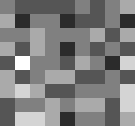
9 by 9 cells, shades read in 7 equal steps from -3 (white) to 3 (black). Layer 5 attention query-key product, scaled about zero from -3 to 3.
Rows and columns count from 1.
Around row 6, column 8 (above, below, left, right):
2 0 1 1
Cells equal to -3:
1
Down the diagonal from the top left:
0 2 -1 0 1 1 0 1 -1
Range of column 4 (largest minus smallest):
2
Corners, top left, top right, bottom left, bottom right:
0 -1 1 -1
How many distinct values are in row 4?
4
